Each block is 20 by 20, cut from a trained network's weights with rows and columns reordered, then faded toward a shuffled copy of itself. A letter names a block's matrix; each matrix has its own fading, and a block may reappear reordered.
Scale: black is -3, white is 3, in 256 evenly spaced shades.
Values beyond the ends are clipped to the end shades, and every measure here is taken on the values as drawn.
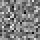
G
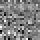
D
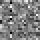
D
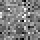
D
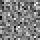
G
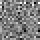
G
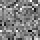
G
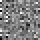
D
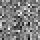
G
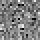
D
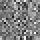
G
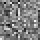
G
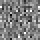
G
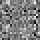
G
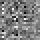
D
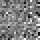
D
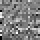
D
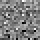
D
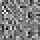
G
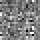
D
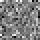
G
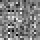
D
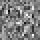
G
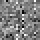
D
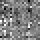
D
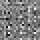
D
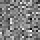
G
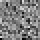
D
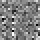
D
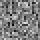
G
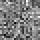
G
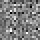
D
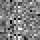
G
